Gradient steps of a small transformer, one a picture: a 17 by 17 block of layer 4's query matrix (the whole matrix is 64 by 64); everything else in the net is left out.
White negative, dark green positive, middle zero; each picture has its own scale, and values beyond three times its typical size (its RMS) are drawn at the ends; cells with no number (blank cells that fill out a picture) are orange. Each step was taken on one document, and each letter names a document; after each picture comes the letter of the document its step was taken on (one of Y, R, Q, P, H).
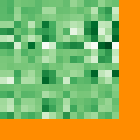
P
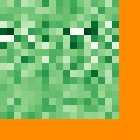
P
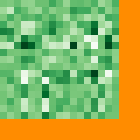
P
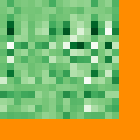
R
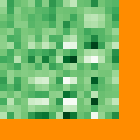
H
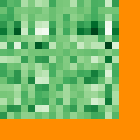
R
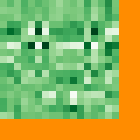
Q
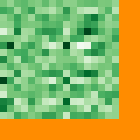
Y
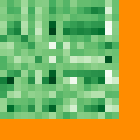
R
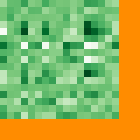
Y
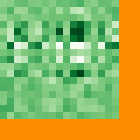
Y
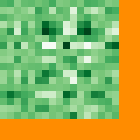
Q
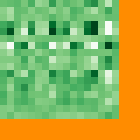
R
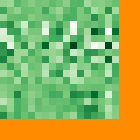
Y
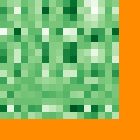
H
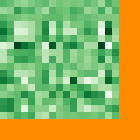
R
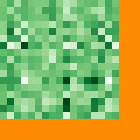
P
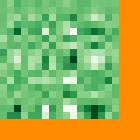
H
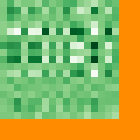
H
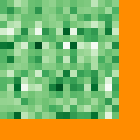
Y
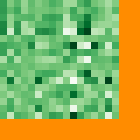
Q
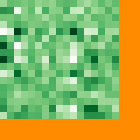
H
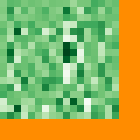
H
